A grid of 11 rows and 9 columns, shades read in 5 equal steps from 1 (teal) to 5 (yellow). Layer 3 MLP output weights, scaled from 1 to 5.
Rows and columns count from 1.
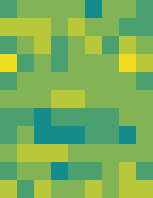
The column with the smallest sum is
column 4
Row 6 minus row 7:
1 1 2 2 2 1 1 0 0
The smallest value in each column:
2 2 1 1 1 1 2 1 2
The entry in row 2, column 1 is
4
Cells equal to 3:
46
